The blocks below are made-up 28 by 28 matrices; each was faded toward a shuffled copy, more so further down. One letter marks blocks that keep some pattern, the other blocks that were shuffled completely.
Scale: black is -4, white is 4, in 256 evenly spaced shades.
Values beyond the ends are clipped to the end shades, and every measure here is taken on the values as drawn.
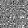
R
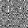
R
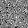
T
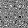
R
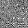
R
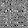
R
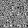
R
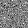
T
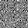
R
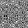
R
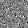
T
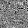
R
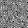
R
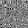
R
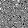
T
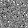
T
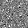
T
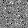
T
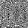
R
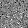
T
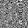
R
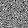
T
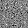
T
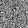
T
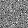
T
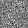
T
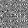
R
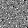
T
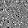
R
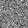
T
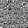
R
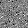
T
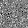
T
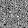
T
